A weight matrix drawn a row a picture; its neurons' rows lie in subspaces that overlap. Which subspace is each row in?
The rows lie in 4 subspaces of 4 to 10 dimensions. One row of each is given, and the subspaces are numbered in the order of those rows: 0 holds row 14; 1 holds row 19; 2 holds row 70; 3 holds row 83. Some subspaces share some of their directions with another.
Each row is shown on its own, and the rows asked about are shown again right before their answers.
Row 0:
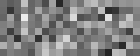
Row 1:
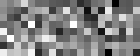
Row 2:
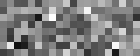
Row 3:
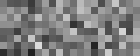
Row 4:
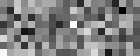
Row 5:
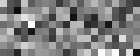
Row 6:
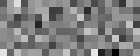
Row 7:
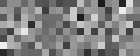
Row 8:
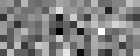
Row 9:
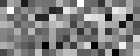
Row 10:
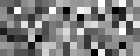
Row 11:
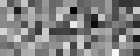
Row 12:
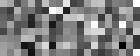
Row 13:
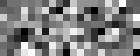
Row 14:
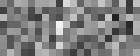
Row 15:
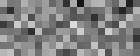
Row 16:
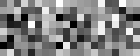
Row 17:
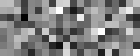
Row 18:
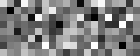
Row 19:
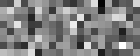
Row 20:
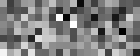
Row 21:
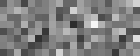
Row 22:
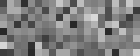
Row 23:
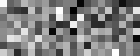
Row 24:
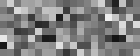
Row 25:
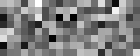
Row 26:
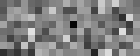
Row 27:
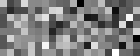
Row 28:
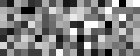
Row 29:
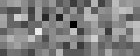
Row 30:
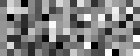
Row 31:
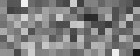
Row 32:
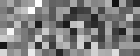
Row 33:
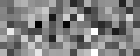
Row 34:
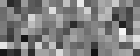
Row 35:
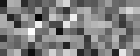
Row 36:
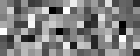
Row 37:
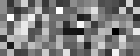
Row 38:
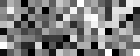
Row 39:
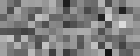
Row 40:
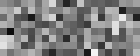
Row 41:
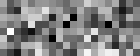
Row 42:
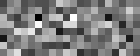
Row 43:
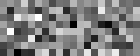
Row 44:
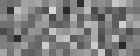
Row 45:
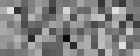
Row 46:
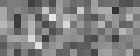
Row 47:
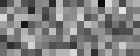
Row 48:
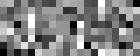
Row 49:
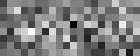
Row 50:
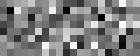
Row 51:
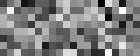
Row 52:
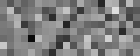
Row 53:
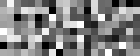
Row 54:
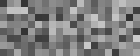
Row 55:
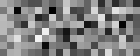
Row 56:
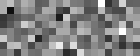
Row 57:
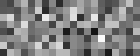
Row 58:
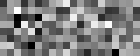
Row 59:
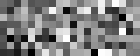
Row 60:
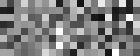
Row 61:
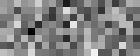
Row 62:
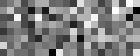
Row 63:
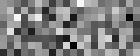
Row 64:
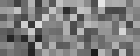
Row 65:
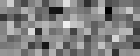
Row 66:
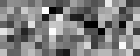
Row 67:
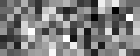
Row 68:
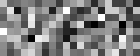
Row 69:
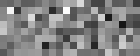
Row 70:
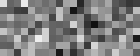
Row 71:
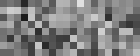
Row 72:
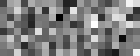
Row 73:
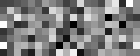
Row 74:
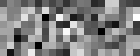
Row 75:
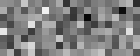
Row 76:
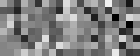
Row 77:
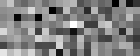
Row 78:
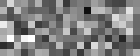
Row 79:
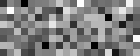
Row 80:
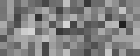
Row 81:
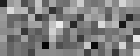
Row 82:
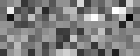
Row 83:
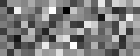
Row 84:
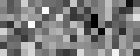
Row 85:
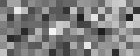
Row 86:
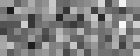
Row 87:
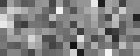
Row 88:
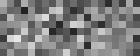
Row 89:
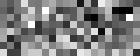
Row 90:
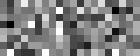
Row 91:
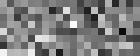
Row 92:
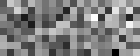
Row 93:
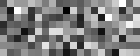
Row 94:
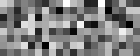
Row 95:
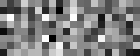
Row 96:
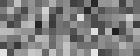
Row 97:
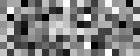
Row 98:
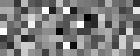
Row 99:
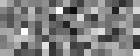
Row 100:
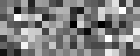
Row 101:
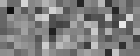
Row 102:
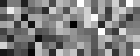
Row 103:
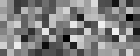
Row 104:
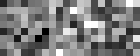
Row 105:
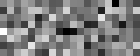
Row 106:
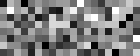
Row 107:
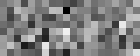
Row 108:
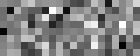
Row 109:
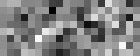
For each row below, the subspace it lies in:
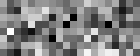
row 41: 3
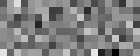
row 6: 3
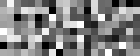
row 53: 1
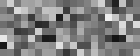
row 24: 1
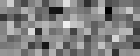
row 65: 1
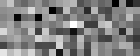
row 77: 1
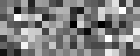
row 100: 3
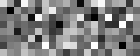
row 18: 0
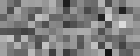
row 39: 1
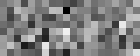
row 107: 0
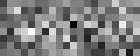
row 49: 3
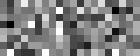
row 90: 0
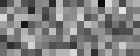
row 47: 1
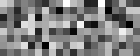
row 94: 1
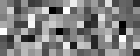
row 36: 0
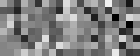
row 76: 0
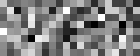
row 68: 1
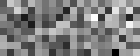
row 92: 2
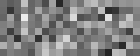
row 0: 0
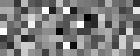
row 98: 0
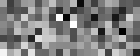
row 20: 1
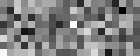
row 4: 3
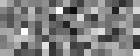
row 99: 0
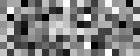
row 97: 0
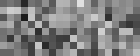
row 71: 3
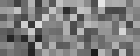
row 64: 3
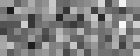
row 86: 1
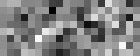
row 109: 2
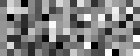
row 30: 0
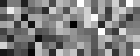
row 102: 3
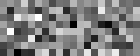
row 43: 1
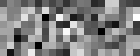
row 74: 0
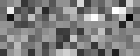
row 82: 1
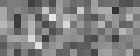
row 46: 1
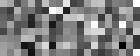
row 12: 0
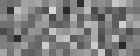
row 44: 1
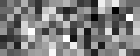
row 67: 3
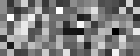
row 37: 0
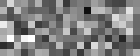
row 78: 1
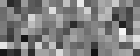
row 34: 1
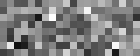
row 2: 1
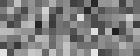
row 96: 3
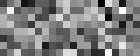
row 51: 1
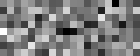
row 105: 1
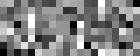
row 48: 1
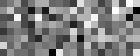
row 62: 1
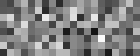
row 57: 0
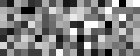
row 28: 1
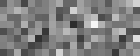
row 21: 2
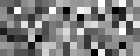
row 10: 3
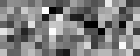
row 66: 2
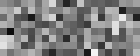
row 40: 1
